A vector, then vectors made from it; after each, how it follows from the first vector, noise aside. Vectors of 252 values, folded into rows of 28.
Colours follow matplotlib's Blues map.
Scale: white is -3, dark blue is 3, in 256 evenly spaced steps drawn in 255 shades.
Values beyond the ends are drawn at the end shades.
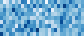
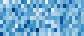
copied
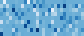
partly zeroed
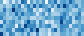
copied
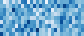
copied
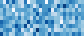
sign-scrambled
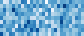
copied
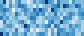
sign-scrambled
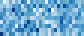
copied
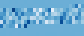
partly zeroed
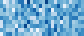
sign-scrambled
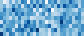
copied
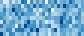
copied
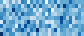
copied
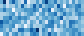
sign-scrambled
